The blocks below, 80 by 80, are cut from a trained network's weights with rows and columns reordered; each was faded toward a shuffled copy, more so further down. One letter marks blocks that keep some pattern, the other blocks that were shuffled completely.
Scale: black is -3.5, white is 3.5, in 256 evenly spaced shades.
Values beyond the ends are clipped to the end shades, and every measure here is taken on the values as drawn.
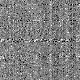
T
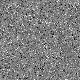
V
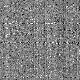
T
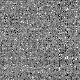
T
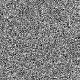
T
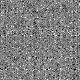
T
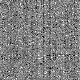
T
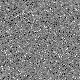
V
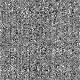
T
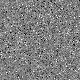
V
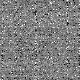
T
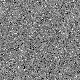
V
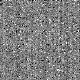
T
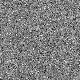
V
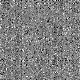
T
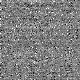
T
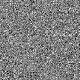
T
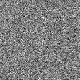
T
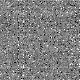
T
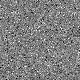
V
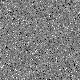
V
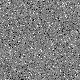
V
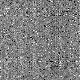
T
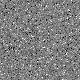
V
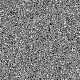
V
